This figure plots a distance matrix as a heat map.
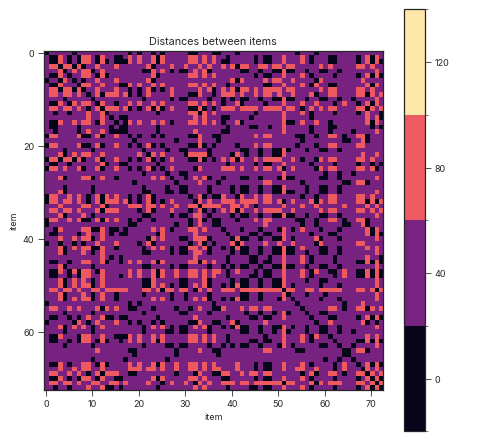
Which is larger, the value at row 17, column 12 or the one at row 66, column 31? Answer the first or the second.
the first
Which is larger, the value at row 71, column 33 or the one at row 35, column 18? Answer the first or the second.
the first
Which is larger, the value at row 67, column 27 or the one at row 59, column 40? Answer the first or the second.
the first
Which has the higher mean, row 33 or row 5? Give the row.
33
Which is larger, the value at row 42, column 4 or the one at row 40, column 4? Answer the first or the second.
the second
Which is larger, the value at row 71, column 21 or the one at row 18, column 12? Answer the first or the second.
the first
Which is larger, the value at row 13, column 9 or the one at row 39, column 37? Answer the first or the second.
the first
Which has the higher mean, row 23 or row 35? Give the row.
23
